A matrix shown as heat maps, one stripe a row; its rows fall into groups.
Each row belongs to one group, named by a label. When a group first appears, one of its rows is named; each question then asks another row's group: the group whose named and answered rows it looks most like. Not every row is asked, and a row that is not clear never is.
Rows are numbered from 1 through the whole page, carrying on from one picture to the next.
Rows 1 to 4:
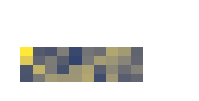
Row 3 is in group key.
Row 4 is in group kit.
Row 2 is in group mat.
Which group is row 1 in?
mat
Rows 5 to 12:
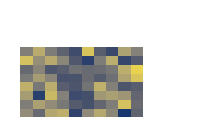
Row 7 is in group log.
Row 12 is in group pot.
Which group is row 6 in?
pot
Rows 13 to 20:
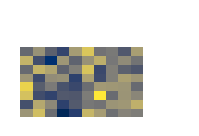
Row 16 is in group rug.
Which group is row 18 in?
mat
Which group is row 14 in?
mat
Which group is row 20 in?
key
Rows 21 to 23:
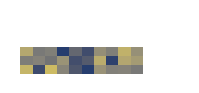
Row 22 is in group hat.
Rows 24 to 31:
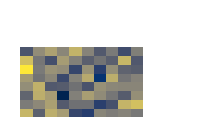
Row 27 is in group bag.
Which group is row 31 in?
pot
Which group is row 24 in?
kit
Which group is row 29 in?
key
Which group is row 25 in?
mat
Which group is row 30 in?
log
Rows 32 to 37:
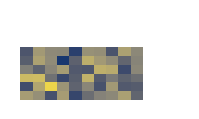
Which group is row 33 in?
key
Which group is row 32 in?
hat
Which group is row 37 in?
mat
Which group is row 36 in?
kit
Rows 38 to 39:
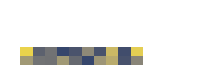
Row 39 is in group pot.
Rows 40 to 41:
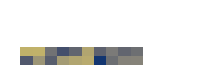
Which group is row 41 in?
kit
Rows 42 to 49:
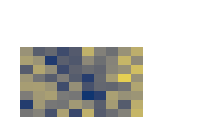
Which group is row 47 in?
log
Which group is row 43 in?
mat
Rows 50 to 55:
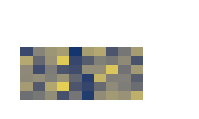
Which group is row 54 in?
pot
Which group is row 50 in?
hat
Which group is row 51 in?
pot
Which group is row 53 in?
pot
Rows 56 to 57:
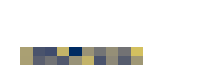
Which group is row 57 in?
bag
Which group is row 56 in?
rug
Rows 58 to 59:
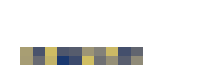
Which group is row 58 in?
bag
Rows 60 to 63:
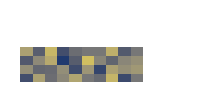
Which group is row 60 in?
bag
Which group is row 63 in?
kit
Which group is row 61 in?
key
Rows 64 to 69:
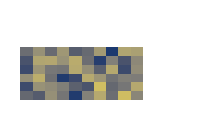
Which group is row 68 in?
hat
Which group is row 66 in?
kit
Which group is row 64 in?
hat
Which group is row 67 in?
key
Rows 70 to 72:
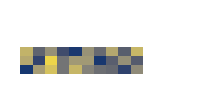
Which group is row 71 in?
bag
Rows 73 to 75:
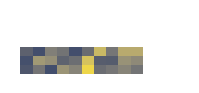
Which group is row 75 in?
kit
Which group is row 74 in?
key
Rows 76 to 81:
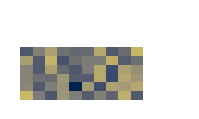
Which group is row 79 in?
hat
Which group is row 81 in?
mat
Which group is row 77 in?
bag
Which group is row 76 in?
hat
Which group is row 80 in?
rug
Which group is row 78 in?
hat
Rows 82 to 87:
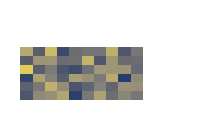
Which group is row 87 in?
hat
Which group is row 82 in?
bag
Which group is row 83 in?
kit
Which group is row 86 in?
hat
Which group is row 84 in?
mat
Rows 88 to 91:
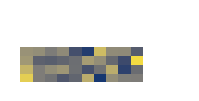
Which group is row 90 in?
pot
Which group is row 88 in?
pot
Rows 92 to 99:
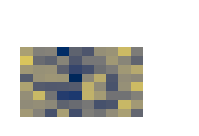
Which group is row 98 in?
log
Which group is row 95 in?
hat
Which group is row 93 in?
mat
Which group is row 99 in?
mat
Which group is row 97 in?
key
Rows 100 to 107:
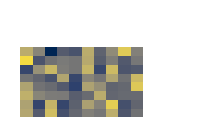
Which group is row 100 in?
mat
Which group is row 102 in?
kit
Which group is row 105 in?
pot
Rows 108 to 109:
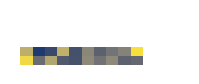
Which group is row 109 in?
bag
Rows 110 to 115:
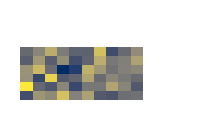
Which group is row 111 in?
hat
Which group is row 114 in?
mat
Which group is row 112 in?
key
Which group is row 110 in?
hat
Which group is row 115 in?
kit
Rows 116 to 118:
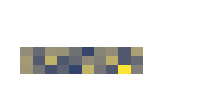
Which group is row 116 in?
pot
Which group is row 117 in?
bag
